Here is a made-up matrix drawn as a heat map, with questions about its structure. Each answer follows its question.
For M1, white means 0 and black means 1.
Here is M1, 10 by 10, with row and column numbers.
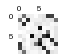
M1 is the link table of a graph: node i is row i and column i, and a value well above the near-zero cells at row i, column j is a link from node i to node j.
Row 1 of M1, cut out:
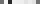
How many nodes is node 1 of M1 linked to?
3
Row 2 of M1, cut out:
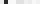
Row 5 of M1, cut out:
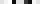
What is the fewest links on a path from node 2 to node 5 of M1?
4
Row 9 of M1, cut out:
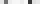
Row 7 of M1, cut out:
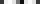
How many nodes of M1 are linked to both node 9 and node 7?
0
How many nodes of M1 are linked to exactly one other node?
3
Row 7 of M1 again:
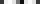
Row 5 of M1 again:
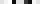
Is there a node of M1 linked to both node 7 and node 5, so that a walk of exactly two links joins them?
no
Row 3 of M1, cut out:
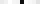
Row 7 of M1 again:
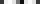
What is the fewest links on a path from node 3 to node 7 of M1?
2
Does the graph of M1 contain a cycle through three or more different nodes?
yes
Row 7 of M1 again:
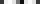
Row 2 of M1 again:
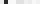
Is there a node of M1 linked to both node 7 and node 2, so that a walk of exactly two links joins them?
no
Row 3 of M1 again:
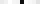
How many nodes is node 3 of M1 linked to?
1
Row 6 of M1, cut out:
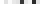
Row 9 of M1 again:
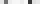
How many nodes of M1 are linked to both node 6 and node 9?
0
